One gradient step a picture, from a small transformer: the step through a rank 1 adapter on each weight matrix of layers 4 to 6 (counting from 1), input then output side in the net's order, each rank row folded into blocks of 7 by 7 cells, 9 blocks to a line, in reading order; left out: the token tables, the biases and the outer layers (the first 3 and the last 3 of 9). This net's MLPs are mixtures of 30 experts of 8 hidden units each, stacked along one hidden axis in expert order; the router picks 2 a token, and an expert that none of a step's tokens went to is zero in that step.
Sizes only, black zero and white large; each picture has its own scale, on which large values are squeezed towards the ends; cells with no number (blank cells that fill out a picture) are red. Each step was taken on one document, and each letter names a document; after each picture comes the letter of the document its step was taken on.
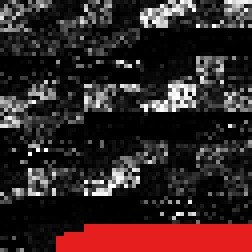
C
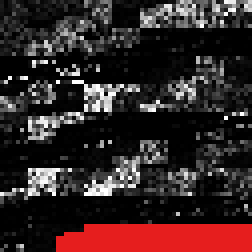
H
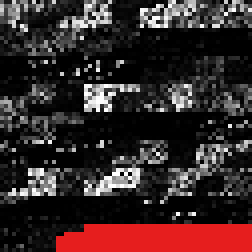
H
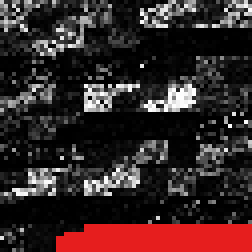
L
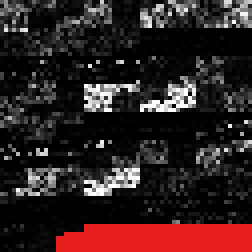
C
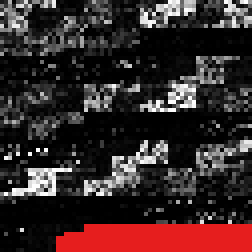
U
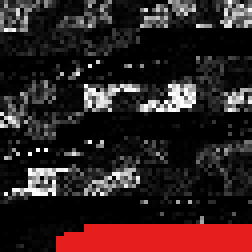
C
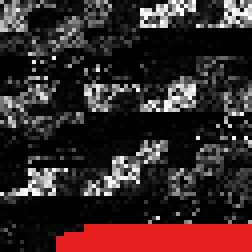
L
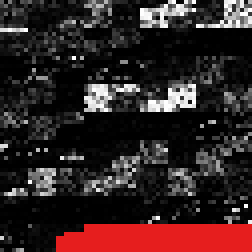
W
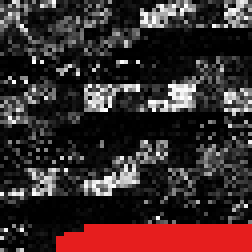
L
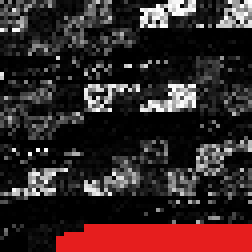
U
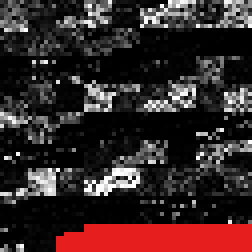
H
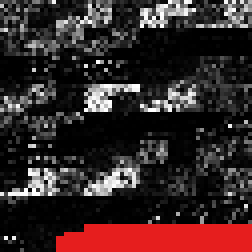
L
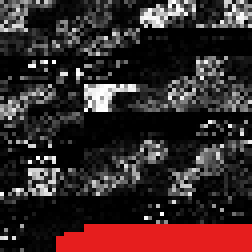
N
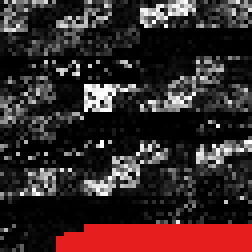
C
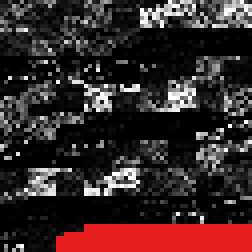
H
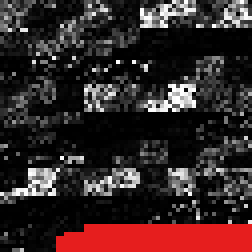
W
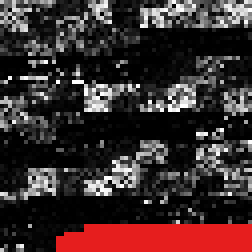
H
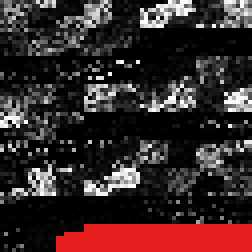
C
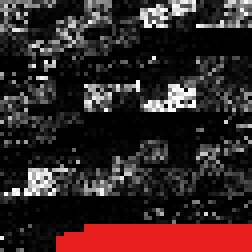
L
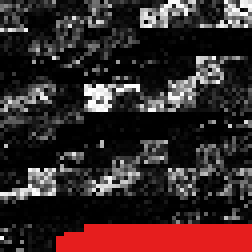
W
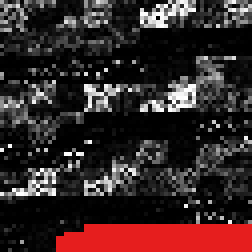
U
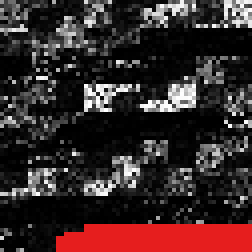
L
